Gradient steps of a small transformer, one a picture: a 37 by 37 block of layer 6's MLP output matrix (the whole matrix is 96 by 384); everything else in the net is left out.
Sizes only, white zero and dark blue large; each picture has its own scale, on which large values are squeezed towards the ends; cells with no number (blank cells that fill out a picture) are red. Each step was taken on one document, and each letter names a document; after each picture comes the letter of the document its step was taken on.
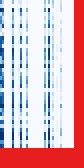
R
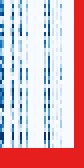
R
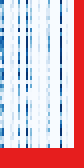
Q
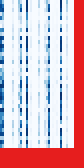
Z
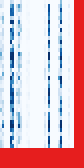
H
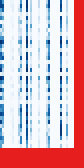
Z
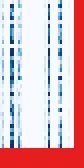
H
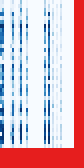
R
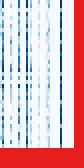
Q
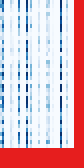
Q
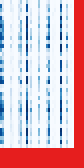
Z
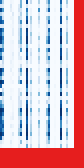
Z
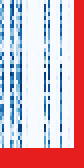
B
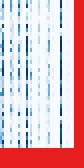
Q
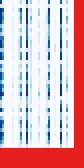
Z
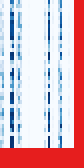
H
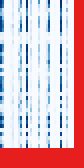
Z
